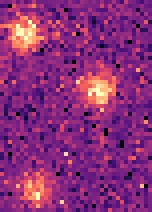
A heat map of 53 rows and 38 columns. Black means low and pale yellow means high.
Neither half mirrors the other. Overall the values sit about 40% of the way up the scale. The top left is the ninth with the highest average. Three bumps rise from the field.
